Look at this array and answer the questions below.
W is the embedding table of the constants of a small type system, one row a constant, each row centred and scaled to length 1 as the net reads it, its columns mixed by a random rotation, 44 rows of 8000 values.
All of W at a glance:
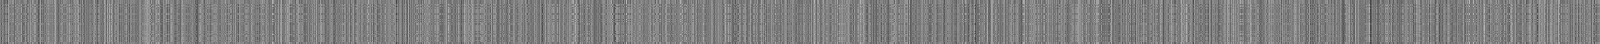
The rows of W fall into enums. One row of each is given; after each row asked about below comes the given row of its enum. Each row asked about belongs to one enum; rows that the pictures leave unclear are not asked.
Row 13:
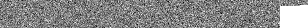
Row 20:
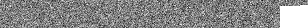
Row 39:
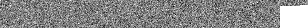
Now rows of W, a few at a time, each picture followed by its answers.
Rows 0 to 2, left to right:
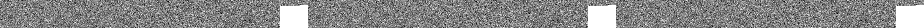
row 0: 13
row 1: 13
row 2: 13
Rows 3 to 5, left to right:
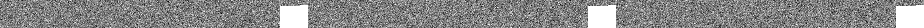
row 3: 13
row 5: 39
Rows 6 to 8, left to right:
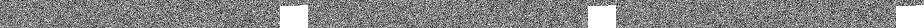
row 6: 13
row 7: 20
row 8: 39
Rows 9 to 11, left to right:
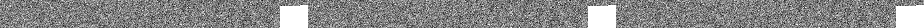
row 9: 20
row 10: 20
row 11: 20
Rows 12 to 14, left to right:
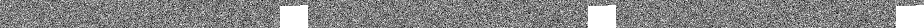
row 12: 20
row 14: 13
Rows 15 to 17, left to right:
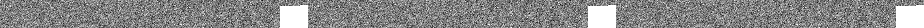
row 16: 20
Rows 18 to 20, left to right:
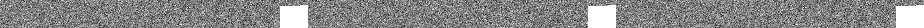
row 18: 20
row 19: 13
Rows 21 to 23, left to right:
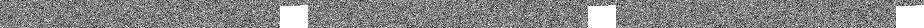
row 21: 13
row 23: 39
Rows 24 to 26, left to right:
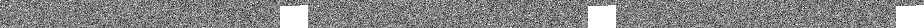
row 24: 39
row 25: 20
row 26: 20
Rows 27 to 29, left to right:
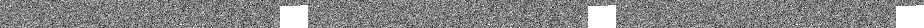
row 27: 20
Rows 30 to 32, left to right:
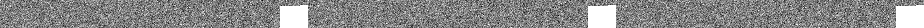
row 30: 20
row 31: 39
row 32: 20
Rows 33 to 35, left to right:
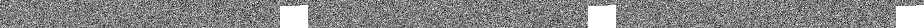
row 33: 39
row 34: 13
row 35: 20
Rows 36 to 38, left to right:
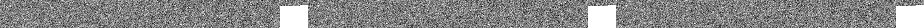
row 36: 20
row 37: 39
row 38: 39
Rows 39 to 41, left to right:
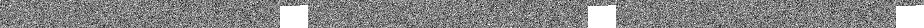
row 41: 39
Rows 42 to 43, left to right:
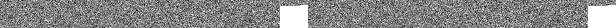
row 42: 13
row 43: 13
